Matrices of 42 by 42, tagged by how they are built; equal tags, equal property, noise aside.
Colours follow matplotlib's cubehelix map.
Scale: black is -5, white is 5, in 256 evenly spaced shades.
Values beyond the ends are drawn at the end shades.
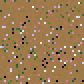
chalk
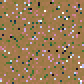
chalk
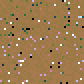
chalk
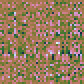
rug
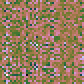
rug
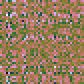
rug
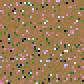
chalk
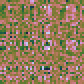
rug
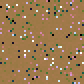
chalk
